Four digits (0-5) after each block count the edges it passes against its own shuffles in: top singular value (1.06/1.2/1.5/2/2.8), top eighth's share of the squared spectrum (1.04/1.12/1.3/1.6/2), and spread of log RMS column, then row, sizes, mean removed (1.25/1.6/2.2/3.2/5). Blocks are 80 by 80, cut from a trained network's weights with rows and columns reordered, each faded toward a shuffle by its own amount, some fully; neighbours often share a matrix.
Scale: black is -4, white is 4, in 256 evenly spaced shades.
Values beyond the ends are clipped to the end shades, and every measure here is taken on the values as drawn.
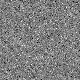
0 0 0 0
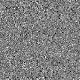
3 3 1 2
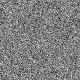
0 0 0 0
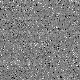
1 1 1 0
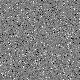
0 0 0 0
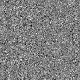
2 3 1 1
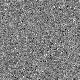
0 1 0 0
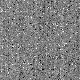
2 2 0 1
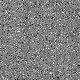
0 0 0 0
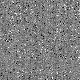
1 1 0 1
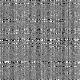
4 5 1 4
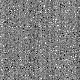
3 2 0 1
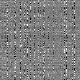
3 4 4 0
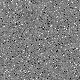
0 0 0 0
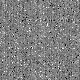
2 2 0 1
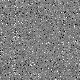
1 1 1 0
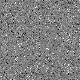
1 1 1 0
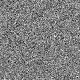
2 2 0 0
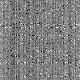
4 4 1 3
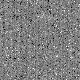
2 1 0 0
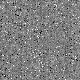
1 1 0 0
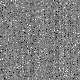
2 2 0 1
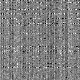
4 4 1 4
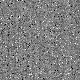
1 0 0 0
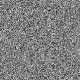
3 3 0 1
